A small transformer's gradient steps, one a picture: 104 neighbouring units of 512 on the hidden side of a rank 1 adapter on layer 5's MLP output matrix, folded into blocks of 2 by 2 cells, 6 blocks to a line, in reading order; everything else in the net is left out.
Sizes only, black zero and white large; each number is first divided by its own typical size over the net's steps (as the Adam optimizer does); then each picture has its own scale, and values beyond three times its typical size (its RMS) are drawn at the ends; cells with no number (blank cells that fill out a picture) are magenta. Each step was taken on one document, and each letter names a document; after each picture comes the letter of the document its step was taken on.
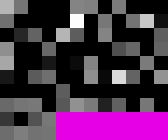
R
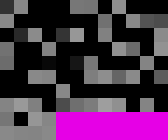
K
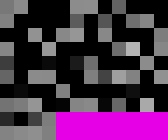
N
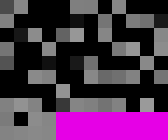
K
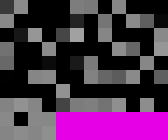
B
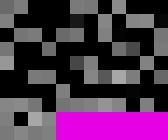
B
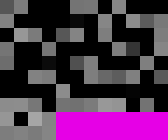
B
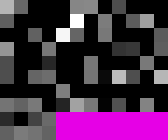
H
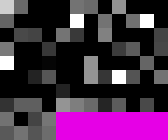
R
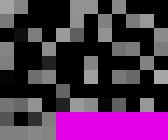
N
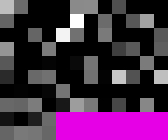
H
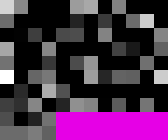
N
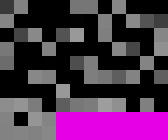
K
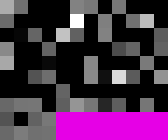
R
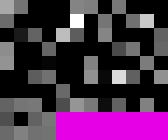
R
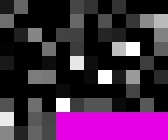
B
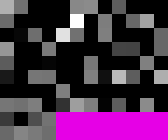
N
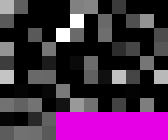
H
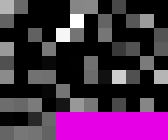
H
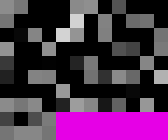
N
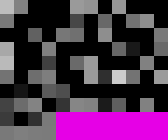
N
